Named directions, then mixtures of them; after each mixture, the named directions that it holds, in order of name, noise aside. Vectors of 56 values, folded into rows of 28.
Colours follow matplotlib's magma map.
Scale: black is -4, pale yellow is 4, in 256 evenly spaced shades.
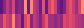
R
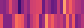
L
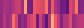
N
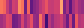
L, R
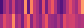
R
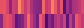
L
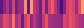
R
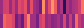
L, R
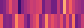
L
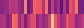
L, N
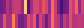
N, R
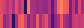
N, R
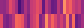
L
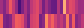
L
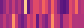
N, R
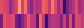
L, N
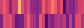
L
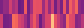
L, N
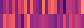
L, R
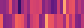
L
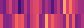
L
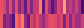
L, R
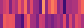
L, R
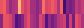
L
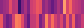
L
